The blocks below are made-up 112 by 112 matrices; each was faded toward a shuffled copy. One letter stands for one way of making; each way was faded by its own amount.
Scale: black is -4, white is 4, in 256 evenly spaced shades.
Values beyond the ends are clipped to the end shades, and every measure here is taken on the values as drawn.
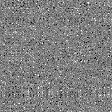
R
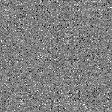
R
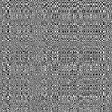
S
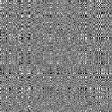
S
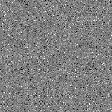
R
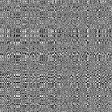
S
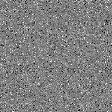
R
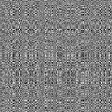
S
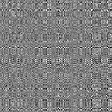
S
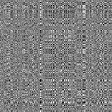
S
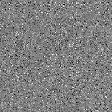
R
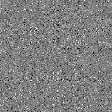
R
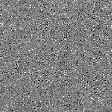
R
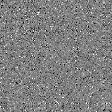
R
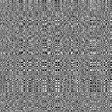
S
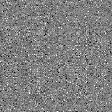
R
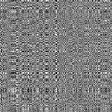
S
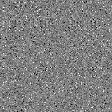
R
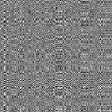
S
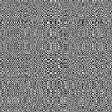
S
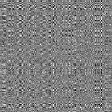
S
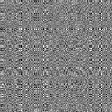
S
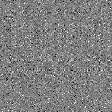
R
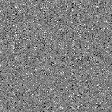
R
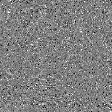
R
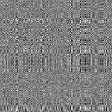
S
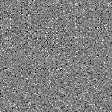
R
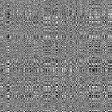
S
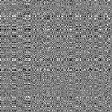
S
